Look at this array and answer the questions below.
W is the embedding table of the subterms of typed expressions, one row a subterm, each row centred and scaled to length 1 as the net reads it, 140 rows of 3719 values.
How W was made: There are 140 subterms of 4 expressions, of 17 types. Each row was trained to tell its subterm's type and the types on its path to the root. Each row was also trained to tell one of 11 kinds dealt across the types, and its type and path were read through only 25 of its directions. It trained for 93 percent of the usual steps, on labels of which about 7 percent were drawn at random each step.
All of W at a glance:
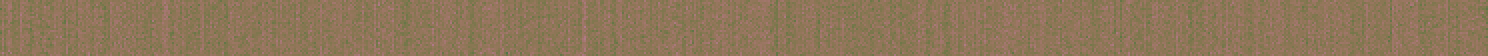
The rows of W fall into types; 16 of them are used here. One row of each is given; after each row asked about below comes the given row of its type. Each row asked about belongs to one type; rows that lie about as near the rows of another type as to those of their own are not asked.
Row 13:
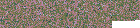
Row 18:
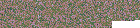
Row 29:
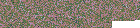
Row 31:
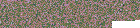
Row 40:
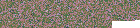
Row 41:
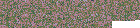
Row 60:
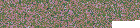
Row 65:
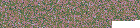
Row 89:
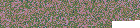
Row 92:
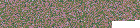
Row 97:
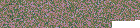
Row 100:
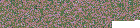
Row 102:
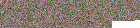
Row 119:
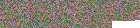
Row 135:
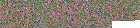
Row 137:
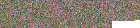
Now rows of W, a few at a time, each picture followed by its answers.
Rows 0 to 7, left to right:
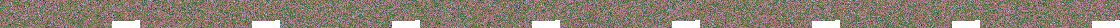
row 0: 92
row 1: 18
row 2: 18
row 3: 31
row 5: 31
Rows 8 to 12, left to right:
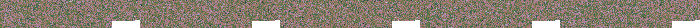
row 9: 135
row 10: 97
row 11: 41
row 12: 119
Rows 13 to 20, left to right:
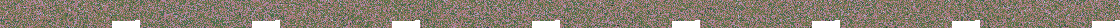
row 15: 102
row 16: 137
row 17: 29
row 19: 102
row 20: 119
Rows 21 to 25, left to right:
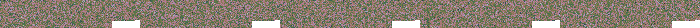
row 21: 92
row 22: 100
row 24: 41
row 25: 40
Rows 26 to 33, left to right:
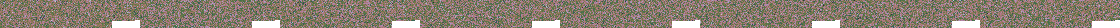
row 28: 60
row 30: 65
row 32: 89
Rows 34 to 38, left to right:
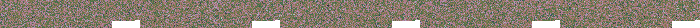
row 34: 137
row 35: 100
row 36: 18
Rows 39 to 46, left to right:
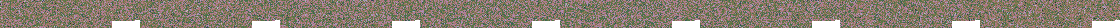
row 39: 89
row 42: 137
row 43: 137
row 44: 119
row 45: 97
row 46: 102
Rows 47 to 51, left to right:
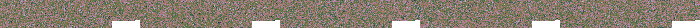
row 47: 65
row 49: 31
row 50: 29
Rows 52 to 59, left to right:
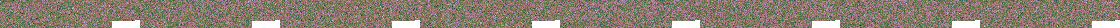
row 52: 89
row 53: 119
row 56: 60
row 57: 31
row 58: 60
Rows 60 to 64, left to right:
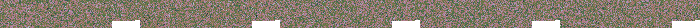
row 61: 65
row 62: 18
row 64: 119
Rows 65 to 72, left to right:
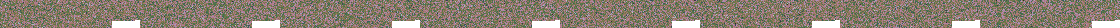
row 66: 137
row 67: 102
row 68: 65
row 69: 65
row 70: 40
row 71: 29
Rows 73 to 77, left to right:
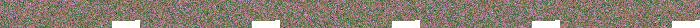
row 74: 40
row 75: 40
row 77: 29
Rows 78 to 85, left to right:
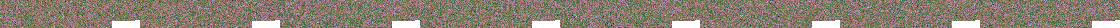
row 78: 13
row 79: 89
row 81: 41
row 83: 18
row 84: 119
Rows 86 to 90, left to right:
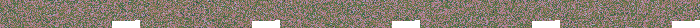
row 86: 31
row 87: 137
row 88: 137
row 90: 89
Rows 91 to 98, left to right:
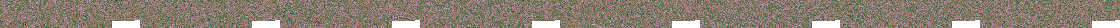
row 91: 92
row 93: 29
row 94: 92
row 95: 65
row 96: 18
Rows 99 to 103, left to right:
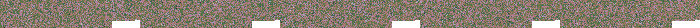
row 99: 40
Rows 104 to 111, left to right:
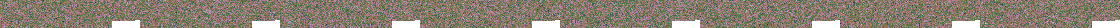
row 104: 18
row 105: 119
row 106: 92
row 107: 135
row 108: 119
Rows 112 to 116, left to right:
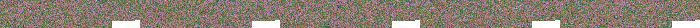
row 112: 60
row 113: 31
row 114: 60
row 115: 100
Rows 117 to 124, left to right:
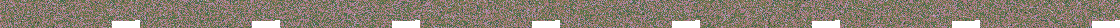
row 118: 40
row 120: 100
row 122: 89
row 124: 65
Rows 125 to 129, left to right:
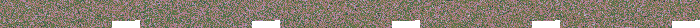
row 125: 29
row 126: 137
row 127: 135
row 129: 65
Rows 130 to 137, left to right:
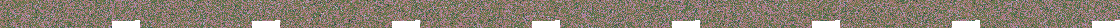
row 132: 31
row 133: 40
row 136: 31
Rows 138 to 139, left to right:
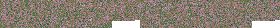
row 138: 40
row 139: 60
